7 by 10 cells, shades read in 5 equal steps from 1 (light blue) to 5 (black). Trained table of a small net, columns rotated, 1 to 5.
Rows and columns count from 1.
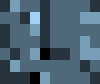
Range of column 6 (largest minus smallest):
1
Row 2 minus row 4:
-1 0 1 -2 0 0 0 0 0 -1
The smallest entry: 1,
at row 2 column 4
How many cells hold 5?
2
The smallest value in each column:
3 2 3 1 2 3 3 3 2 2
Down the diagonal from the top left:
4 3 3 3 5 3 3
